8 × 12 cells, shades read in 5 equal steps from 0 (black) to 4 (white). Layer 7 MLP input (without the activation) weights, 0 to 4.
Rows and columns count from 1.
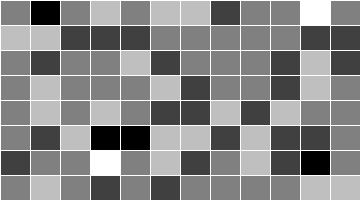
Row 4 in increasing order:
1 1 2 2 2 2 2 2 2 3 3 3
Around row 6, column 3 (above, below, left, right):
2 2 1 0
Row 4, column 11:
3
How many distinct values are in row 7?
5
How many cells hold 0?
4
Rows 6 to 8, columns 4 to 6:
0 0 3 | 4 2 3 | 1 2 1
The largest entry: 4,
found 2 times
